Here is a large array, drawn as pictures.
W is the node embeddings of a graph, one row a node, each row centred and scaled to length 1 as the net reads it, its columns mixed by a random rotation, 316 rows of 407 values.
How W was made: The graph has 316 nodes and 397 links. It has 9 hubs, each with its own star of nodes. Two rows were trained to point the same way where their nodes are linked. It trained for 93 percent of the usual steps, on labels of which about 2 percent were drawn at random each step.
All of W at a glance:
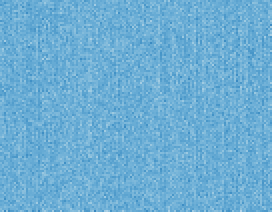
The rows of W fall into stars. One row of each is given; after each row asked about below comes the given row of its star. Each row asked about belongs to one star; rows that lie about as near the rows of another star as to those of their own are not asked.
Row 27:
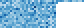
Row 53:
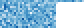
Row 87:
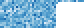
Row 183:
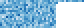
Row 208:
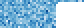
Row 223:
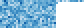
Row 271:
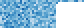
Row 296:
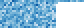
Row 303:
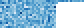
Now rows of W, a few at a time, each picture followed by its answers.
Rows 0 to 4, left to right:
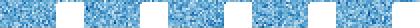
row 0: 223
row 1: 208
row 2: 87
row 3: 271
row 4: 296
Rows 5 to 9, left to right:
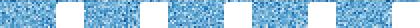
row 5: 208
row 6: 208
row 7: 223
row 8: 303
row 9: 296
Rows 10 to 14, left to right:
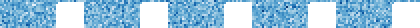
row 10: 271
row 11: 27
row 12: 303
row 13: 183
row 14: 183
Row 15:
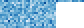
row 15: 208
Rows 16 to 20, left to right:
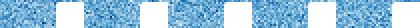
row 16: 208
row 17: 53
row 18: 296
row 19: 271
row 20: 53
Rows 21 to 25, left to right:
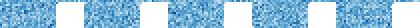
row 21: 183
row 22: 223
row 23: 223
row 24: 27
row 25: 208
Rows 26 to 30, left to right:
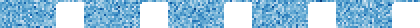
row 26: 271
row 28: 27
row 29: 53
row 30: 87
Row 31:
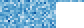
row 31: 208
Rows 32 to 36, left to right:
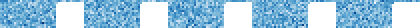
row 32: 208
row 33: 87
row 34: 183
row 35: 53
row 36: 303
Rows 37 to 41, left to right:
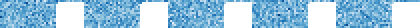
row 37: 27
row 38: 303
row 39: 223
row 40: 223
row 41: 53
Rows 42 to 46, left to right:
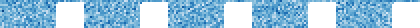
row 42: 303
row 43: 183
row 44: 183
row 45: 183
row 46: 296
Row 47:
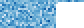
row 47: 53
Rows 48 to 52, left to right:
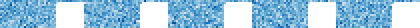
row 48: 296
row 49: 223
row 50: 183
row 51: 296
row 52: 303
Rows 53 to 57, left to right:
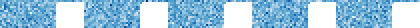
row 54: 27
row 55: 223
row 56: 87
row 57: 296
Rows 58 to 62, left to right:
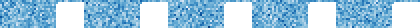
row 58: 27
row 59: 27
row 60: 27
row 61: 27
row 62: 303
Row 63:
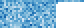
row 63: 27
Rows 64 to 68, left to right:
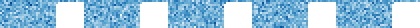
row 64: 296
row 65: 296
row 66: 303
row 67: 296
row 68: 208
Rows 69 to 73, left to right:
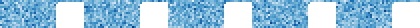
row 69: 27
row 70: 183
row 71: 303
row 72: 87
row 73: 296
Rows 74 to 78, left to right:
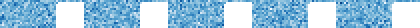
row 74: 87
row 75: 296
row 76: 87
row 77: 53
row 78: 53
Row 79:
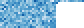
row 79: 87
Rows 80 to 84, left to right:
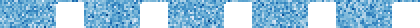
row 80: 183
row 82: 303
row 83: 27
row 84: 27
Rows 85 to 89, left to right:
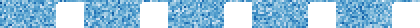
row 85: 53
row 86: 223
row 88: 87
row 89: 183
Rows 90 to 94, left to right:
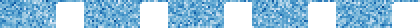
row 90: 303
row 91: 208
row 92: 183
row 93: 53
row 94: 53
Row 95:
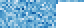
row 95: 27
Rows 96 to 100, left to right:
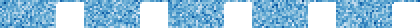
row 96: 53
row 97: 208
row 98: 208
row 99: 53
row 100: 27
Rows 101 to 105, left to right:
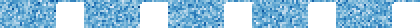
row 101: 296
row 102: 303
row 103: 53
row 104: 223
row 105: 87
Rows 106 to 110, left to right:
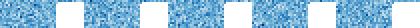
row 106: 27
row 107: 303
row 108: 271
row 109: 53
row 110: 183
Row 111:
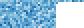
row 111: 183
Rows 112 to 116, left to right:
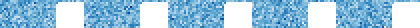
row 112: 271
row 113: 183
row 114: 87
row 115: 27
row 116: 27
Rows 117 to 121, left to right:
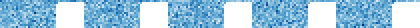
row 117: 303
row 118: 27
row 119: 271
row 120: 183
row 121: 183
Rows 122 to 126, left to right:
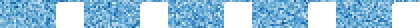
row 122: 303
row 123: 183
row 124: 53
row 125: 208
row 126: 223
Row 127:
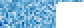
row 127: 183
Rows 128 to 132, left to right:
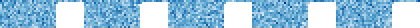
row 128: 208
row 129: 303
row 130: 208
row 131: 296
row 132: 27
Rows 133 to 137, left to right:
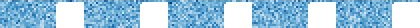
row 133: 296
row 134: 27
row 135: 27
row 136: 303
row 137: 27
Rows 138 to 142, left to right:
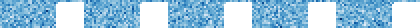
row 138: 208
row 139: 296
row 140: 296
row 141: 296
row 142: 87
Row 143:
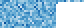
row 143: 271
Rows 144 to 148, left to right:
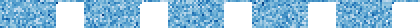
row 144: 87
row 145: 271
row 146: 53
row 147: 296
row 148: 271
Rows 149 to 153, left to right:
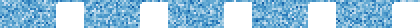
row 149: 27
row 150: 303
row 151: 223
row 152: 296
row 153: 87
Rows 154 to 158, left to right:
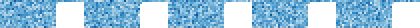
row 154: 296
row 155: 271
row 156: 223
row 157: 183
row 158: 303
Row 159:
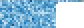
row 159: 223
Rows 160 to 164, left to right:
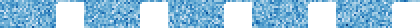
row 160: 87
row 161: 208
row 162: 271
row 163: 271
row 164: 53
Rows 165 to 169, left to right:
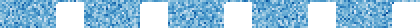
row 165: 271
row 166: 27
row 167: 53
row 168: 296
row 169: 87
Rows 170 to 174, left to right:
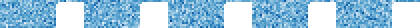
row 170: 87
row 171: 296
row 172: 87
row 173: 208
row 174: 53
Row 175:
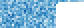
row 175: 271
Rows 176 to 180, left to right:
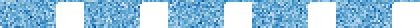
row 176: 53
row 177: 303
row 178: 296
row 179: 223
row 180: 27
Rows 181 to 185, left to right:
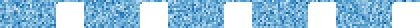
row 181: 87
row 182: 271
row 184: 208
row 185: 208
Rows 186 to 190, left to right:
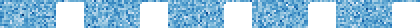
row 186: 27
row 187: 27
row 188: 271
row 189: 271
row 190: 27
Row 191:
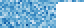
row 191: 271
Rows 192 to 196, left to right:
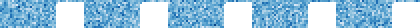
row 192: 223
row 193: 271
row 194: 223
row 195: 303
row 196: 223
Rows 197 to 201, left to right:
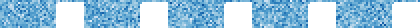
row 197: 223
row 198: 208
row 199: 27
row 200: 27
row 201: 27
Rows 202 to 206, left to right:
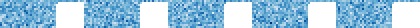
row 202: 183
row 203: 223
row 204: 27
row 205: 87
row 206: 303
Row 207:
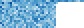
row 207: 296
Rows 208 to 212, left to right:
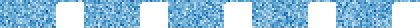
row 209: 303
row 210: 53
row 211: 27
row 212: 27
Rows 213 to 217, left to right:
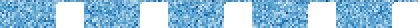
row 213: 53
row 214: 183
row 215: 271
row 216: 208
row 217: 271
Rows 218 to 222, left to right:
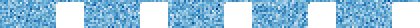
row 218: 223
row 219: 296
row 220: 53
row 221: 183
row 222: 296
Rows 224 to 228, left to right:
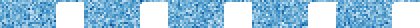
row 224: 208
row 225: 27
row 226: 296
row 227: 183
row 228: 223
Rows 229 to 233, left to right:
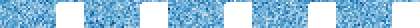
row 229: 208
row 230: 271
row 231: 223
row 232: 303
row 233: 183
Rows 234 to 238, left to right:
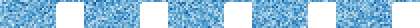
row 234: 183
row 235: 296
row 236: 303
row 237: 53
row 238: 53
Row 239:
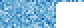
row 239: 208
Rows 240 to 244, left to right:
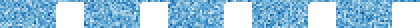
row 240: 87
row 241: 53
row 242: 223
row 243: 183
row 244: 53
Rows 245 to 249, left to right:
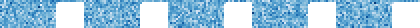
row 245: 296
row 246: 87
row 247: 208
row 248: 271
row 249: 53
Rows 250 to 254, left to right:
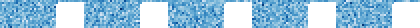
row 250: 303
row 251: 223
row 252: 271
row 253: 296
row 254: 183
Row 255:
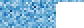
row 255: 223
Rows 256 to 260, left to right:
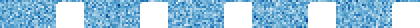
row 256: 208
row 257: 27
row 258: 53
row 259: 87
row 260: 296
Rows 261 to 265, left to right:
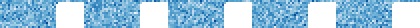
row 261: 87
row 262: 296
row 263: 208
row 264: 303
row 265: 53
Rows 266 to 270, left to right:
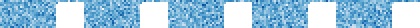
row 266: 271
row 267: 271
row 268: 27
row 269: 271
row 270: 27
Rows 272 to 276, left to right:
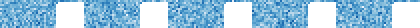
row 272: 303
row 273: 271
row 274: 27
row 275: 27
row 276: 303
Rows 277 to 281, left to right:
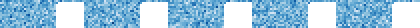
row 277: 223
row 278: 208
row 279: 303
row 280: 53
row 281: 271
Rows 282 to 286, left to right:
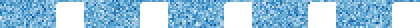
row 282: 271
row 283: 27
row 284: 223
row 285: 271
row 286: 183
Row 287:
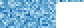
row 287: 223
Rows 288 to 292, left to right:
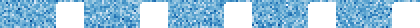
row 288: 208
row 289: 53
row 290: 208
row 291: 271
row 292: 271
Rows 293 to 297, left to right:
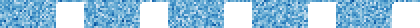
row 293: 53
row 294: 223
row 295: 223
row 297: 303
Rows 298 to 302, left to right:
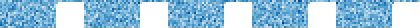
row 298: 53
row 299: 208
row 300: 303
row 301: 208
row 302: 87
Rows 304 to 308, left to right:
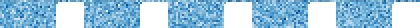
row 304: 303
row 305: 87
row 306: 53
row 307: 208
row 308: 27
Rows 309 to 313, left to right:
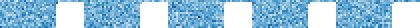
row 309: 87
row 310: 271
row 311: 53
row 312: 208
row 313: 53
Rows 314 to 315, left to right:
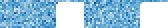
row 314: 87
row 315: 296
